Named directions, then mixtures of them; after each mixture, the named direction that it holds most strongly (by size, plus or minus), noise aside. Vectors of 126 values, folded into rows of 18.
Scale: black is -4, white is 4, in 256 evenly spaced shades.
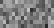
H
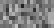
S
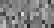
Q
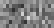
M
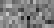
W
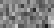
S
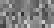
Q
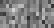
M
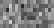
S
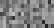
Q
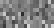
Q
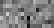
W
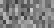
H
